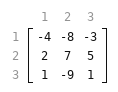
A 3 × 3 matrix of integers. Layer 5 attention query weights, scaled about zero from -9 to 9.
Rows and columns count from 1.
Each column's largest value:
2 7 5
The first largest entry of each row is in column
3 2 1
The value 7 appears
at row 2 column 2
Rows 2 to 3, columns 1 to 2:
2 7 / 1 -9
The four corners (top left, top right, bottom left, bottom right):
-4 -3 1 1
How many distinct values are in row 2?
3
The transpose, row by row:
-4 2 1 / -8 7 -9 / -3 5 1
